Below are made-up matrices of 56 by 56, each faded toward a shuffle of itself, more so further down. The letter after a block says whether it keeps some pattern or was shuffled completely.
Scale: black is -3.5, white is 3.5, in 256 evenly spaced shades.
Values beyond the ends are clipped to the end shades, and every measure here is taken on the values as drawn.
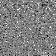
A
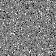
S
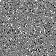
S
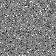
S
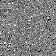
A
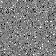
A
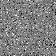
A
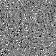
A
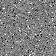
S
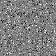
A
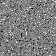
S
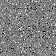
S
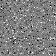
A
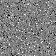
S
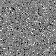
A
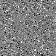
A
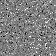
S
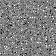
S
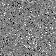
S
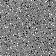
S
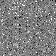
A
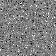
A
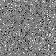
A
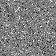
S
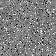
S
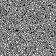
A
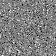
S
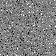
S
